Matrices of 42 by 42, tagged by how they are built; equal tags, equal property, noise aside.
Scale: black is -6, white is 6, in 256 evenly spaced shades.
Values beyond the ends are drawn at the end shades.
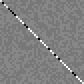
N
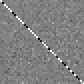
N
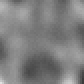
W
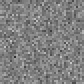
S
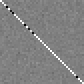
N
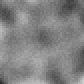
W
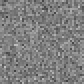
S
